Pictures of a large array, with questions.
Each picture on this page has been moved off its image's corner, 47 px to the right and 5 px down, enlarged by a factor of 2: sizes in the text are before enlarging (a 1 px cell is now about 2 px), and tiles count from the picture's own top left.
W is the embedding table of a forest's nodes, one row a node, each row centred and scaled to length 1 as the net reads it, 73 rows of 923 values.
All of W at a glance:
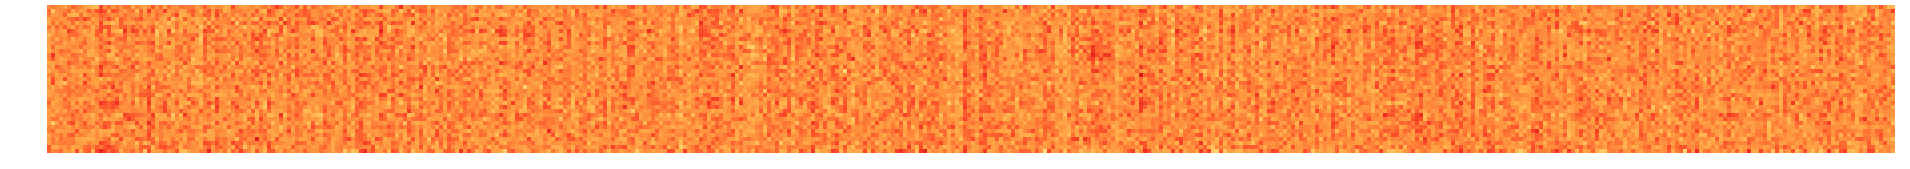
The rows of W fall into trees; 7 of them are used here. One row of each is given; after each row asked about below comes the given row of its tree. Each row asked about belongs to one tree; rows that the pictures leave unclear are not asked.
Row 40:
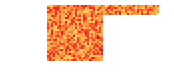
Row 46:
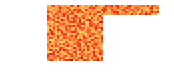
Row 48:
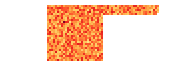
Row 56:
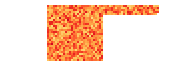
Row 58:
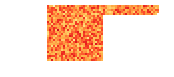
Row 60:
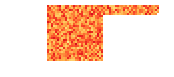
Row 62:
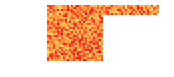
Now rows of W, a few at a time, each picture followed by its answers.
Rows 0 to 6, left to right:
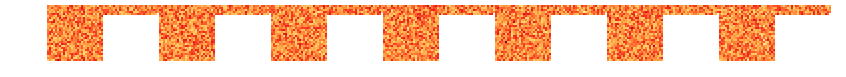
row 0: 56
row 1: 60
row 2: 48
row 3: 48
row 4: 48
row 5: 60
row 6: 56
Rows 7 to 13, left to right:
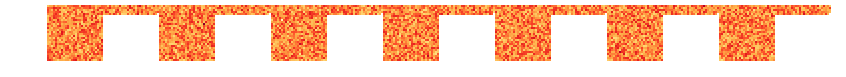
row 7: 40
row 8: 60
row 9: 60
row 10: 48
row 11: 56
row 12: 56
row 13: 56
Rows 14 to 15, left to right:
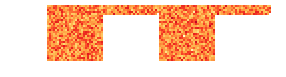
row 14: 58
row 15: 56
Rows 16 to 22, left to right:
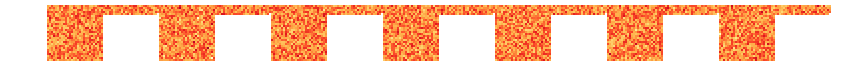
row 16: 60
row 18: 40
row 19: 56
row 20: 46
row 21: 60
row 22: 58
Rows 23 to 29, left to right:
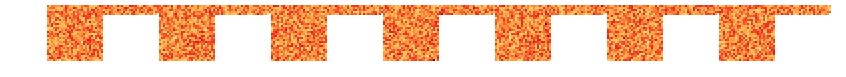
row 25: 46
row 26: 62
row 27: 60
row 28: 56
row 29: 40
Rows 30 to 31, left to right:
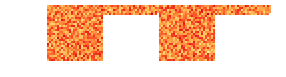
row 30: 46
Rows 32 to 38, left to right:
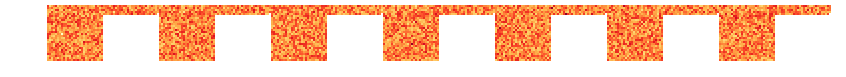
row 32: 56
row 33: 60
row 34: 48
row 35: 60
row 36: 46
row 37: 62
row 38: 60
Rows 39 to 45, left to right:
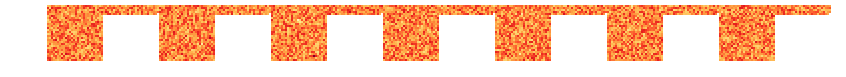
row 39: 40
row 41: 48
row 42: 46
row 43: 40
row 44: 40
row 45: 56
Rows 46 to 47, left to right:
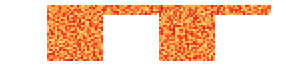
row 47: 48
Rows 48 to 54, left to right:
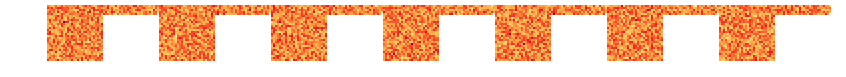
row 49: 48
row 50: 48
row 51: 40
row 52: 62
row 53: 40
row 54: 56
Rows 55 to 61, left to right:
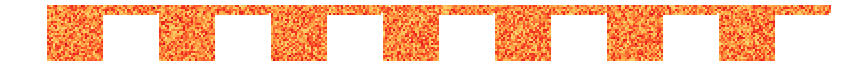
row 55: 56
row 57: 46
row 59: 40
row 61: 40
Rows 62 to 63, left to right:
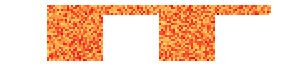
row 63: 46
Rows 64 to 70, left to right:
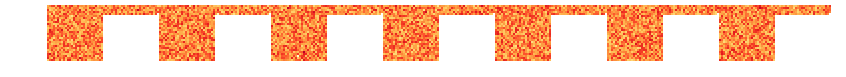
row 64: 46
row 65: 40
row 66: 60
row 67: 58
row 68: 48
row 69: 60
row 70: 40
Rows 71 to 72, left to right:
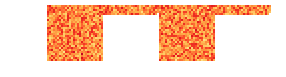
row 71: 48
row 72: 48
